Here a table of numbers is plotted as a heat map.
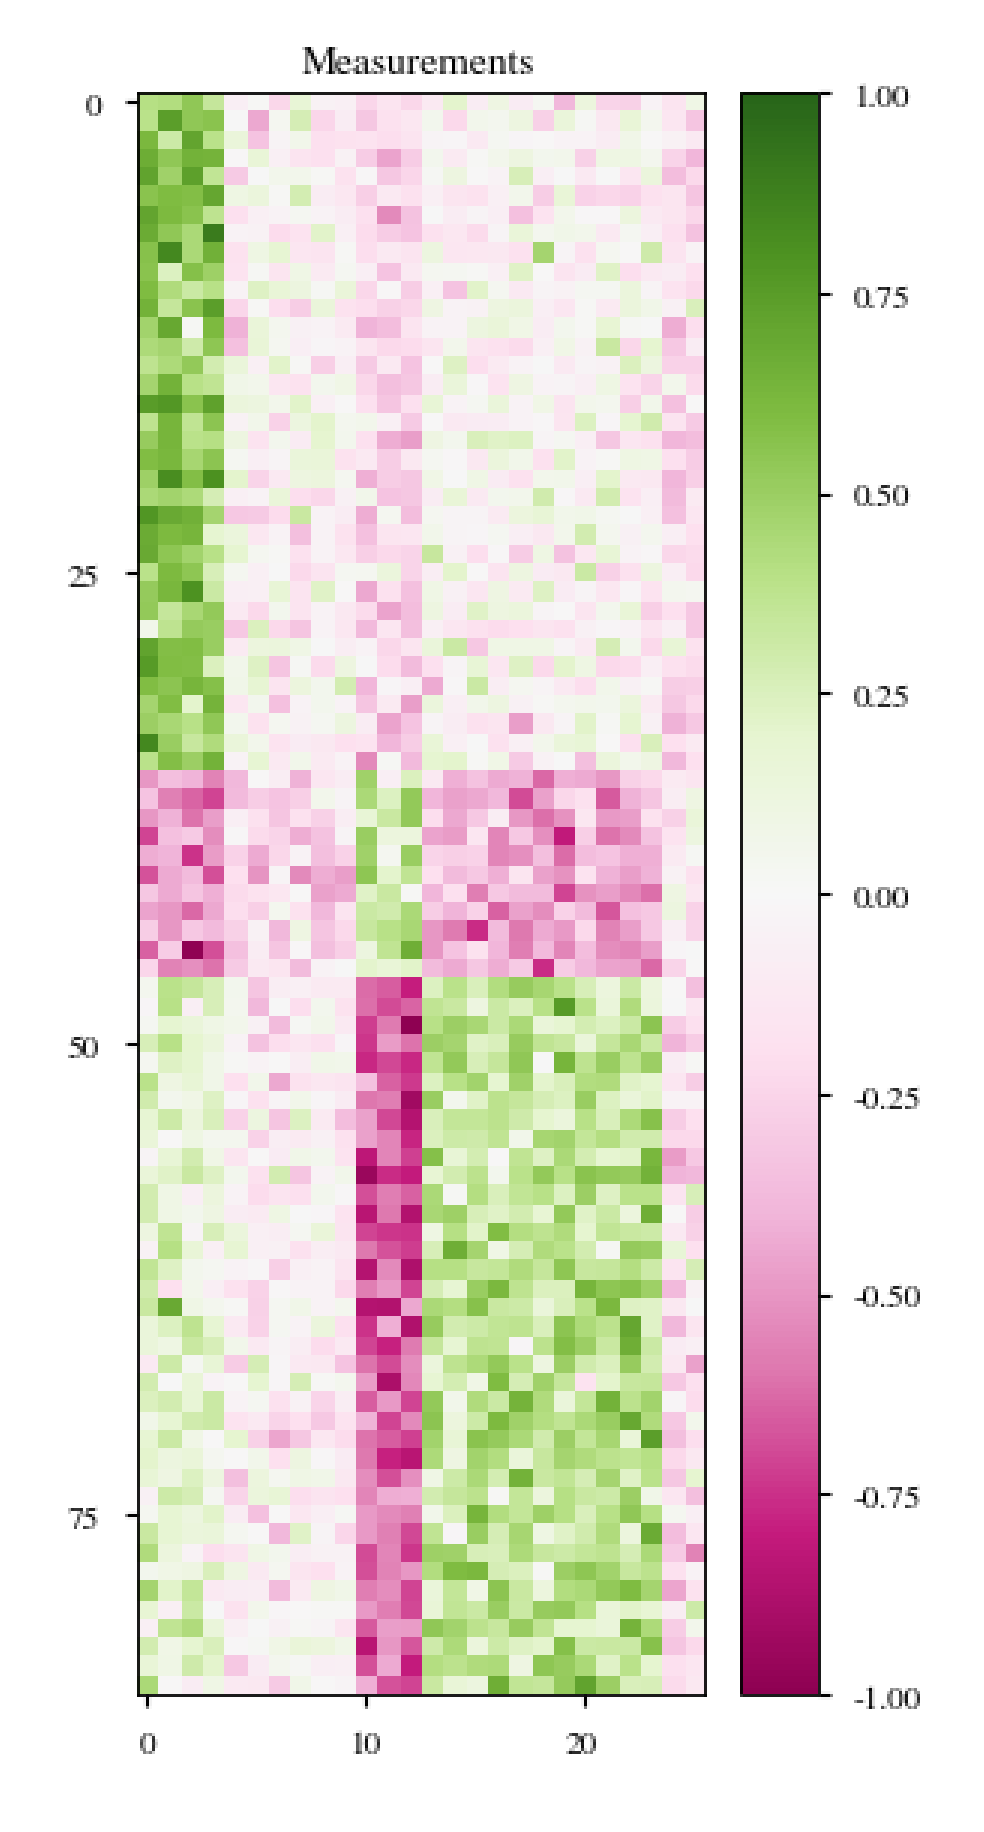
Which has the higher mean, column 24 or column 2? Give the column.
2
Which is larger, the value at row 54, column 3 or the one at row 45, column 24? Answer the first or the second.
the first
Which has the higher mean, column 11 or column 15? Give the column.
15
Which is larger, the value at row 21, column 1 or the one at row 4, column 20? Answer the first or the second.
the first
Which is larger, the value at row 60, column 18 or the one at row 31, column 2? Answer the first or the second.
the second
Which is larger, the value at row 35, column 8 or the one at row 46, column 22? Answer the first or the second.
the first
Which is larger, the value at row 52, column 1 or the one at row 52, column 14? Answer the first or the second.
the second
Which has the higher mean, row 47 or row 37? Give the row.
47
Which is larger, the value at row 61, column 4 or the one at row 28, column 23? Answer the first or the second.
the first
